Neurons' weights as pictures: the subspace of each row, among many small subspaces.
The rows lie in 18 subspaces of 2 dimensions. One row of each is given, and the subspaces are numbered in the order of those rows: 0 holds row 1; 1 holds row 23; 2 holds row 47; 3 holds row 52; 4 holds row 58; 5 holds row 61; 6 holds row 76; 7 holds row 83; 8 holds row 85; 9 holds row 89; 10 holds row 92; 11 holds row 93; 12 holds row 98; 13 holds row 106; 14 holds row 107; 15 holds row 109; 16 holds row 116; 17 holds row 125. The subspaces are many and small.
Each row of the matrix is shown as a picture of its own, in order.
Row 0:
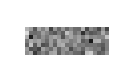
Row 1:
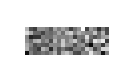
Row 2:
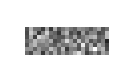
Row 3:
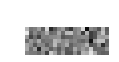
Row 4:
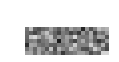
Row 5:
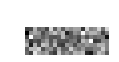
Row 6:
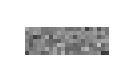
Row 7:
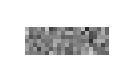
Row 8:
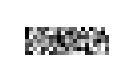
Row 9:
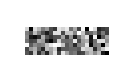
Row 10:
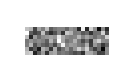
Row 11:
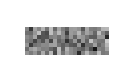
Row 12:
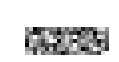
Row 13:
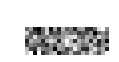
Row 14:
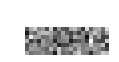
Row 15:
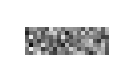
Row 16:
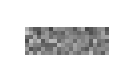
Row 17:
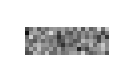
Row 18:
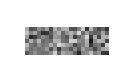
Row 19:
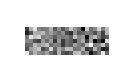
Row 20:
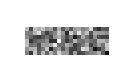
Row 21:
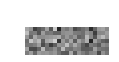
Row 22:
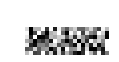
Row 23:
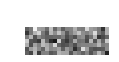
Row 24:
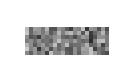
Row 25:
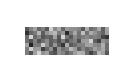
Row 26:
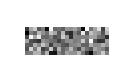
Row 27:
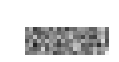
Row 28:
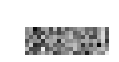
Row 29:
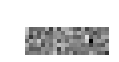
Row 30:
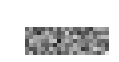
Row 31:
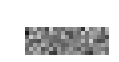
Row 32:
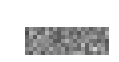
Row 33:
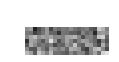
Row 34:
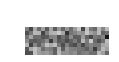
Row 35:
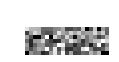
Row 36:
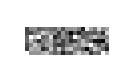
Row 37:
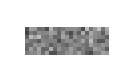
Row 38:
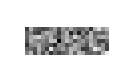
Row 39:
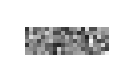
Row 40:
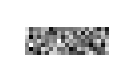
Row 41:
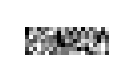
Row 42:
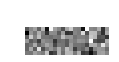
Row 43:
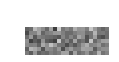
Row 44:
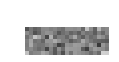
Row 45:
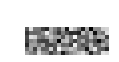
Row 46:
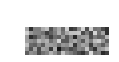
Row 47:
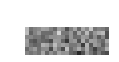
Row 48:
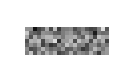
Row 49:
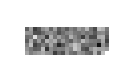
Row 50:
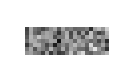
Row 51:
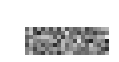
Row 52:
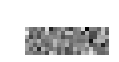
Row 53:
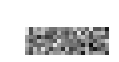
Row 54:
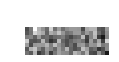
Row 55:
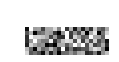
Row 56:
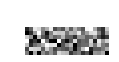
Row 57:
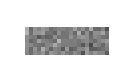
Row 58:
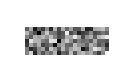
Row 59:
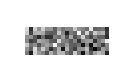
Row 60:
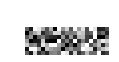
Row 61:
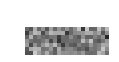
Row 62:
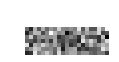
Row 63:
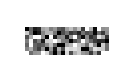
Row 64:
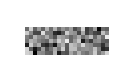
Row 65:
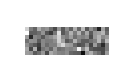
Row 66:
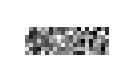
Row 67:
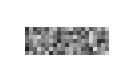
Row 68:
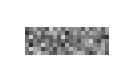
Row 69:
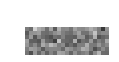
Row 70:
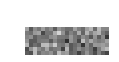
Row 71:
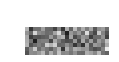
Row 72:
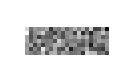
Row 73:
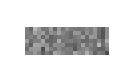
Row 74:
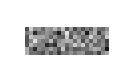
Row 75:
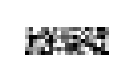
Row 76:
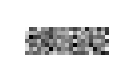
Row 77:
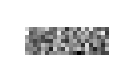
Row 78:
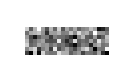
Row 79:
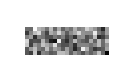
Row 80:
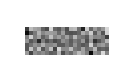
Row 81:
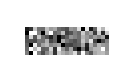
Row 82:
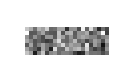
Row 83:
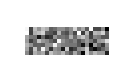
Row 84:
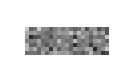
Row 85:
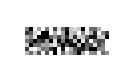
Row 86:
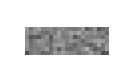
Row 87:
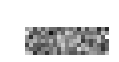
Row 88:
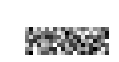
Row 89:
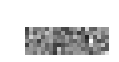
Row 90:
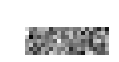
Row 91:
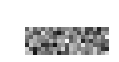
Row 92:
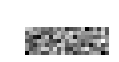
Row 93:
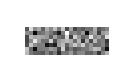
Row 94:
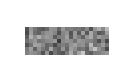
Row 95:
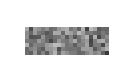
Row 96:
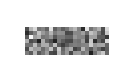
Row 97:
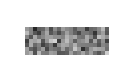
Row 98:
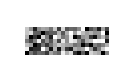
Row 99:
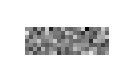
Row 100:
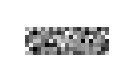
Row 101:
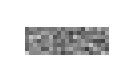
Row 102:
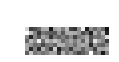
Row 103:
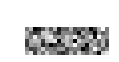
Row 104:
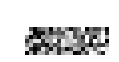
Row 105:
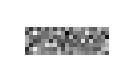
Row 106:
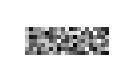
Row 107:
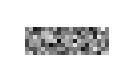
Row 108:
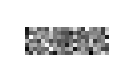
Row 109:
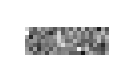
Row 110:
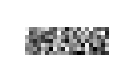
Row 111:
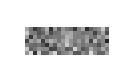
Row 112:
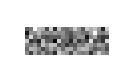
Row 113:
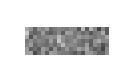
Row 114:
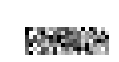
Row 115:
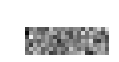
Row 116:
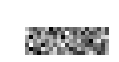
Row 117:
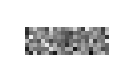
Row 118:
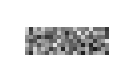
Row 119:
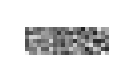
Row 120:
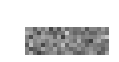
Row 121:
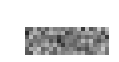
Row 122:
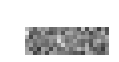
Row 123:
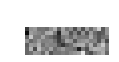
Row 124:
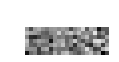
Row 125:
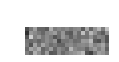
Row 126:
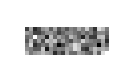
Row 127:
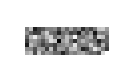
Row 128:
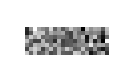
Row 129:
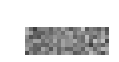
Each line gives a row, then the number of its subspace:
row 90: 17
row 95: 9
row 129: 0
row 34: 5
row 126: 10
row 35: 10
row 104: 0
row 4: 1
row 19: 0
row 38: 4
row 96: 1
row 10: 5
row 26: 4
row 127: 1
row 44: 10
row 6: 10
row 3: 3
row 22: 8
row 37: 4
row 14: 14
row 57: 7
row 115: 17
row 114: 8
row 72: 7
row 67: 3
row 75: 12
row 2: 8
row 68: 16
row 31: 4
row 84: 6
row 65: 15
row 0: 17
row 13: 6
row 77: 2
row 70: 2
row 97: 1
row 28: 12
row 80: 13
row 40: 16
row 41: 15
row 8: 5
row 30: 4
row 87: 15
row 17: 15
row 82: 2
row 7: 3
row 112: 14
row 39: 9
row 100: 11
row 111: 6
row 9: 9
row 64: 2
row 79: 1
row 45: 13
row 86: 12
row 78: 6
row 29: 9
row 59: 7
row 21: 9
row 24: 3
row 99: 3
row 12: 1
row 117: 6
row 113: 5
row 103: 14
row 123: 15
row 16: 13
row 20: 4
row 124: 0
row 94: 17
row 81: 8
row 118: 7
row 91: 2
